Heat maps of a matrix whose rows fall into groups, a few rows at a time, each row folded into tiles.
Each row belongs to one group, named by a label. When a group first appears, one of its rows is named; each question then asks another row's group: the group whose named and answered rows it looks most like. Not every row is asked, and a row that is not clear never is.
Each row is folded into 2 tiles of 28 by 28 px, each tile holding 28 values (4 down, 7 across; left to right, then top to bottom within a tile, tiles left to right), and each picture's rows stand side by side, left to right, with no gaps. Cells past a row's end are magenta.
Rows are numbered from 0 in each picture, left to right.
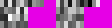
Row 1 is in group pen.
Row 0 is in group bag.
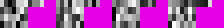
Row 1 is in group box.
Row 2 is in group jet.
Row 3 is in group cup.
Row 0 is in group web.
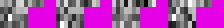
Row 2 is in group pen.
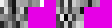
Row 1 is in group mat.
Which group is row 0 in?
web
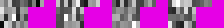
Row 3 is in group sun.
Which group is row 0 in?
cup
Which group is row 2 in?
mat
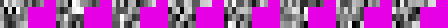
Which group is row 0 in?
sun
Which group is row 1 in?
box
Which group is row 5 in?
bag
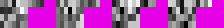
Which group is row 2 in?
mat
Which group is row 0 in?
box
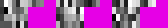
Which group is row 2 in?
mat
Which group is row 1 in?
bag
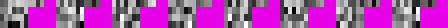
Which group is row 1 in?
bag
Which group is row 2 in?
pen
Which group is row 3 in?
jet
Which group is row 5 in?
sun
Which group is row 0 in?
jet
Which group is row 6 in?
cup
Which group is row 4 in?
mat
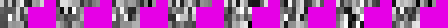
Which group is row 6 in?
box
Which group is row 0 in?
pen
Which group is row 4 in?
pen
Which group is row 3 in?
bag
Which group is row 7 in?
sun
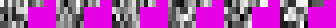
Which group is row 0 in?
box
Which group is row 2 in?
mat
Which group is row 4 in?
mat
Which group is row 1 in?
web
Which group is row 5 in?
jet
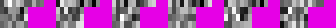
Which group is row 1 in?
sun
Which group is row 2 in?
pen
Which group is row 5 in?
jet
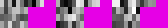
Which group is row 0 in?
pen
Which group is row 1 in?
web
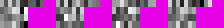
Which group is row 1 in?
bag
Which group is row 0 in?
bag
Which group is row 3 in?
pen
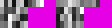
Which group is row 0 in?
pen
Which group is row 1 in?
jet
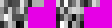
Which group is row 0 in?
web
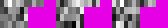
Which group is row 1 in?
jet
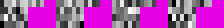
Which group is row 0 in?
jet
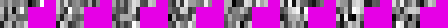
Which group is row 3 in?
mat
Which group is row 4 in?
web
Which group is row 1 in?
cup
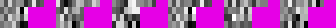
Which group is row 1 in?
web
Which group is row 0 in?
bag
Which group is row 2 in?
box
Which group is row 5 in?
box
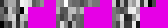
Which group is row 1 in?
cup
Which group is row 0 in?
jet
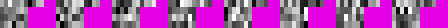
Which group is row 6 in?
pen
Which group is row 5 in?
bag
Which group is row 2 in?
web
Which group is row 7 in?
sun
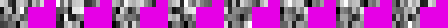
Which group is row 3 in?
box
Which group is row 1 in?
box
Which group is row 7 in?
mat
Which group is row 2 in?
jet
